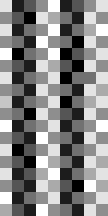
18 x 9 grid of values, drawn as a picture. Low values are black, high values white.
Upright stripes repeat 2 times across the table. The values spread evenly over their range. Overall the values sit about 50% of the way up the scale.
